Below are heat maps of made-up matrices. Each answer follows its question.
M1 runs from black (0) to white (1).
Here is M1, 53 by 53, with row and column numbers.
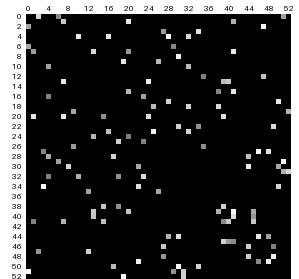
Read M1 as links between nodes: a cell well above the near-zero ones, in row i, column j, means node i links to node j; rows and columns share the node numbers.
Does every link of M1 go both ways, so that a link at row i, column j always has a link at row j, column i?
yes
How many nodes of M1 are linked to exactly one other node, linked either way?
1
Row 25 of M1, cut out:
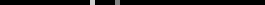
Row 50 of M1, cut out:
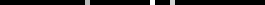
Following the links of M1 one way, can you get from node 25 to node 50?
yes
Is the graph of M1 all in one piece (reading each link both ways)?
no
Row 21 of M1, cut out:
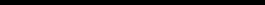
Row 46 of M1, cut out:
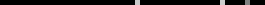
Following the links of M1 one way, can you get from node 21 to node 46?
no
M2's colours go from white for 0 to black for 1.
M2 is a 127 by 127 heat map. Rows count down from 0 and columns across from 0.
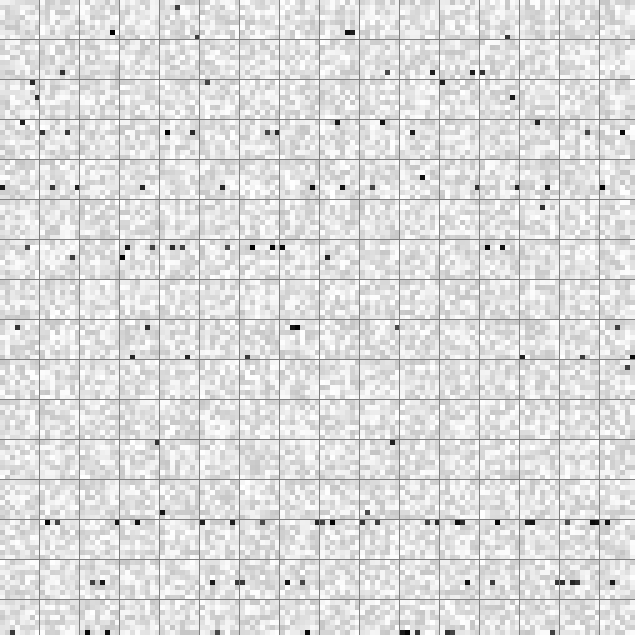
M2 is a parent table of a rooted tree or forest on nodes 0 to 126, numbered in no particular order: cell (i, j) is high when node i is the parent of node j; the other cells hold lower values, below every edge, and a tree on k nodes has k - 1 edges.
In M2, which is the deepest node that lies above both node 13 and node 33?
26
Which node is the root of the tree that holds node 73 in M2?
19
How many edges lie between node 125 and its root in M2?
3
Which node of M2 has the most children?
104
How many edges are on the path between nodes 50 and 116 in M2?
3
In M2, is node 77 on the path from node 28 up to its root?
no
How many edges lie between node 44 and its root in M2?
2
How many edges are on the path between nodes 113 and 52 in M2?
2
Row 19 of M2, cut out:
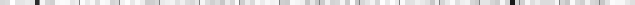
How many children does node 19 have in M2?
2
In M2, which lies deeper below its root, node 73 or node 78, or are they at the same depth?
the same depth
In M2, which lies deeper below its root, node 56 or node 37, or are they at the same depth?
node 56
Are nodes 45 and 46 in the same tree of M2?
yes
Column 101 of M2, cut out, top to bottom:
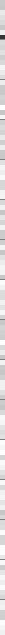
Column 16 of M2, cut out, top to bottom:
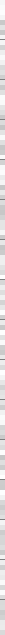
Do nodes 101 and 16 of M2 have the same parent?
no
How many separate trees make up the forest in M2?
5
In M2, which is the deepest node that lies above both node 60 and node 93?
116
